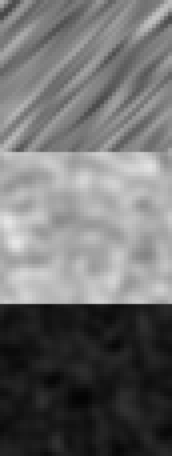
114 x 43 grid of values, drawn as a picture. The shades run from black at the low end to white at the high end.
It is made of 3 by 1 panels. Panel 1,1: middling, slanting up to the right. Panel 2,1: high, blotchy. Panel 3,1: very low, blotchy, faint in contrast.
